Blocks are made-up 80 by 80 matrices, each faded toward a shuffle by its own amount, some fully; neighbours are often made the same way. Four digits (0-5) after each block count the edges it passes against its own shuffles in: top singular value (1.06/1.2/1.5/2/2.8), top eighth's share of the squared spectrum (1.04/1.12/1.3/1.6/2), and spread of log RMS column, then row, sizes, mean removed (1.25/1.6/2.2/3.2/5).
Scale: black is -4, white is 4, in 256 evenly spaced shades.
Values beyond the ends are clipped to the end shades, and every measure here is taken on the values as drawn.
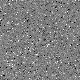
1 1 0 0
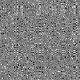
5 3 2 2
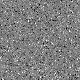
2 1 0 0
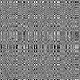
5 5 4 4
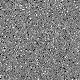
2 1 0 0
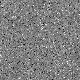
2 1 0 0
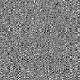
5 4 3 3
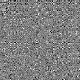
4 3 2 2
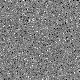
1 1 0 0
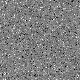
1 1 0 0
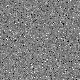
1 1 0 0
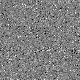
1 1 0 1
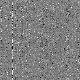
3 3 2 0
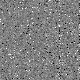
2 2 1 0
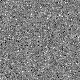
0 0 0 0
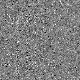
1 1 2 0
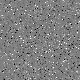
1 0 0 0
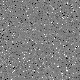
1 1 0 0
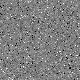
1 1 0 0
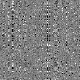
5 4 3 2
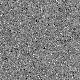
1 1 0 0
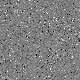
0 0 0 0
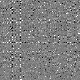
4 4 2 2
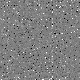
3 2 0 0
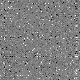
3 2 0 1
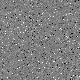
1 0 0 0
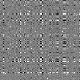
5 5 3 3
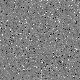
1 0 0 0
